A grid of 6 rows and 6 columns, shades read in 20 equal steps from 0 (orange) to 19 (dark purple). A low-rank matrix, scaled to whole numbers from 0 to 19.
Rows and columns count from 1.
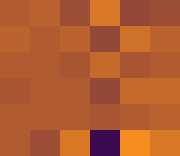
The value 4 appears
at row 2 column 5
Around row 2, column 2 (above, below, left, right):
6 7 6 6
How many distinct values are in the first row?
5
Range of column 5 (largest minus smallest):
10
